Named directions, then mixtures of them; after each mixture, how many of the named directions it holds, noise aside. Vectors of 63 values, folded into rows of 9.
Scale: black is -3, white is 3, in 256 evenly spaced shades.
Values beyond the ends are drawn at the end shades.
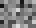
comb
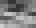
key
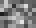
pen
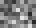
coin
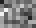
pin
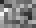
one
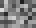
three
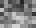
three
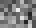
two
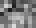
two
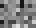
one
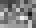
three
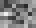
two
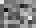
two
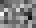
two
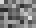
two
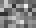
one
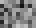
two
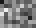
one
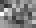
two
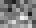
two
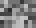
three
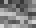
three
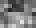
two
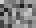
two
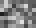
one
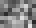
two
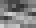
one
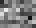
two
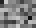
three
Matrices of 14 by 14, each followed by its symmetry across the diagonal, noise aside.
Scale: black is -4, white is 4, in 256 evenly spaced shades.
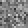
antisymmetric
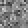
antisymmetric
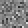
symmetric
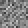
symmetric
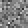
antisymmetric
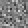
antisymmetric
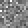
symmetric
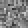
antisymmetric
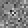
symmetric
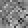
symmetric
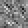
antisymmetric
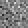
antisymmetric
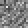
symmetric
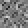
symmetric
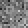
symmetric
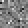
antisymmetric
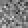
antisymmetric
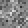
symmetric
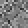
symmetric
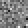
antisymmetric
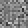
antisymmetric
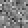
antisymmetric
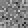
symmetric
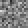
antisymmetric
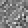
symmetric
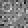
symmetric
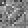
symmetric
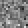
antisymmetric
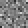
antisymmetric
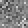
symmetric
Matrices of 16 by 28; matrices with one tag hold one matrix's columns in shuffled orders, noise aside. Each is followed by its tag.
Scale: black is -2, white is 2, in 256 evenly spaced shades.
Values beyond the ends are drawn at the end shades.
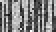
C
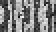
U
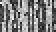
U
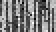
C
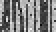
C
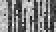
C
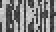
U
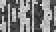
U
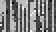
C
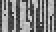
C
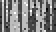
C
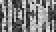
U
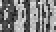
U
